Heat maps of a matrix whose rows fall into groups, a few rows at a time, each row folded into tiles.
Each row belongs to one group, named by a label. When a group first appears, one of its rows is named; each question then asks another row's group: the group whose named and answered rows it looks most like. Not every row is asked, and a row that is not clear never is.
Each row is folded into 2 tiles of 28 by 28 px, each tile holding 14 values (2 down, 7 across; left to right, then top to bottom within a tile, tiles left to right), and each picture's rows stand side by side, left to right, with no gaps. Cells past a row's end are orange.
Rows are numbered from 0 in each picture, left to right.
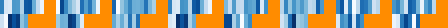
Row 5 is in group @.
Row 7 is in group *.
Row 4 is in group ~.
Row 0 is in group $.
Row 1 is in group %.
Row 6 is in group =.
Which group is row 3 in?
$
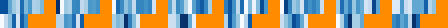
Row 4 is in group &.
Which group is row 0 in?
=
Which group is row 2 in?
%
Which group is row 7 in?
~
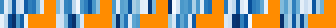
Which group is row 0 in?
$
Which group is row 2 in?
&
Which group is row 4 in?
$
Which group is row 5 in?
~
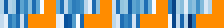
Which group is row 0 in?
*
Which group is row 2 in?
*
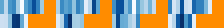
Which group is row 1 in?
@
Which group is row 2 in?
&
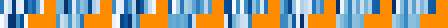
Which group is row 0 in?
$
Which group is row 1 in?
~
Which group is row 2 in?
$
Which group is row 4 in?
=
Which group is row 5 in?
~
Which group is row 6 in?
@
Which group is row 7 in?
@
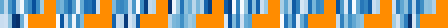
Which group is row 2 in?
~
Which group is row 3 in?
@
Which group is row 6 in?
=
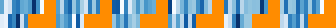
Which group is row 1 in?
~
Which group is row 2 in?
=
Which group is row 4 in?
@
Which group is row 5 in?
*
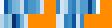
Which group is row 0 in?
%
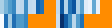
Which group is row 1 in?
&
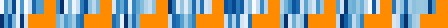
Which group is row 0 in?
~
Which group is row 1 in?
=
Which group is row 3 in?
=
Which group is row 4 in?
&
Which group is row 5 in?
&
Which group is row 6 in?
&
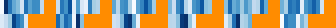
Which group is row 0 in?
%
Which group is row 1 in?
~
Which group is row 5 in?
&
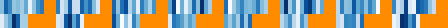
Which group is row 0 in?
%
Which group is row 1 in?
$
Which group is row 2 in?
~
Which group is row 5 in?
=
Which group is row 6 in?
*
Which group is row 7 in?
$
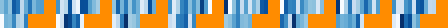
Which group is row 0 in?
&
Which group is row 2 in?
@
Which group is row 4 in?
@
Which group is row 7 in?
$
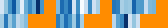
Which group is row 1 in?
~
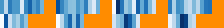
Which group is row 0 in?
&
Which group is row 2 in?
%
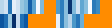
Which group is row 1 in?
&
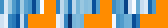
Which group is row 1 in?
@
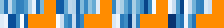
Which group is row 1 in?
=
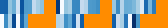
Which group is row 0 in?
=
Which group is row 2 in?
~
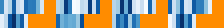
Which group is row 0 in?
$
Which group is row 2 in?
&
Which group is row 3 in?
$
